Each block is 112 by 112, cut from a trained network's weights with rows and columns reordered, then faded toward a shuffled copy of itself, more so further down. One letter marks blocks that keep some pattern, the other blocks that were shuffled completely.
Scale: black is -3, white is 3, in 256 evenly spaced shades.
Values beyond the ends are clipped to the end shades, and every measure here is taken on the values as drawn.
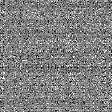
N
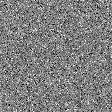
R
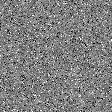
R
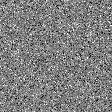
R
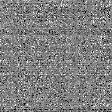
N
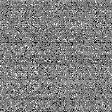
N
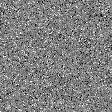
R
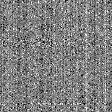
N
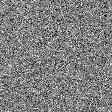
R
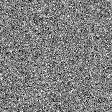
R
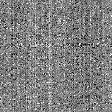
N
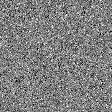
R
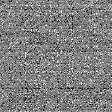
N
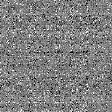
N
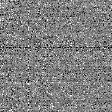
N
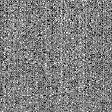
N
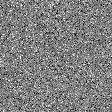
R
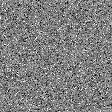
R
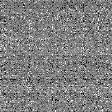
N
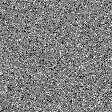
R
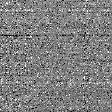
N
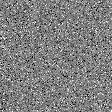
R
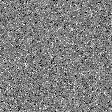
R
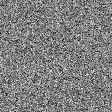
R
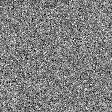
R
